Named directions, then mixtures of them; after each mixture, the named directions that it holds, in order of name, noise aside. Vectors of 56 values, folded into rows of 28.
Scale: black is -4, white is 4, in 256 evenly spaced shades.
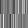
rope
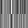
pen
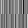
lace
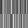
pen, rope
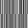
lace, rope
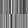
lace, pen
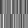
pen, rope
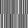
lace, rope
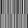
lace, pen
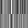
pen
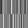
pen, rope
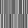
lace, rope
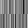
lace, rope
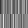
pen, rope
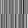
lace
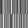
pen, rope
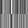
pen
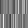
rope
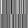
lace, pen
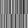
lace, pen
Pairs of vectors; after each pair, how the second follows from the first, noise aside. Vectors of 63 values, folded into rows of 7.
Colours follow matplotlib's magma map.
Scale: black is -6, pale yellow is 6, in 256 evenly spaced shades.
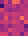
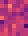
shuffled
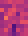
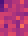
wrapped around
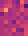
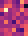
scaled up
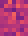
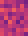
shuffled
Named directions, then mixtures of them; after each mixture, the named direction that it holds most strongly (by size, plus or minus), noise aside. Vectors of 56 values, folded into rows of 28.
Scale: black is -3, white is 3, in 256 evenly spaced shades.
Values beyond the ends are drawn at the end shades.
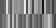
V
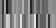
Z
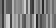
Z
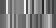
V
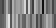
V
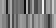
V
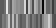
V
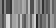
Z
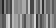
Z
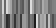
Z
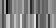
Z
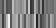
Z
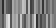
Z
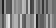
Z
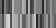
Z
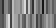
V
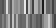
V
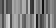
Z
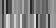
Z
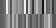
V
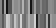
Z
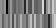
V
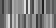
V
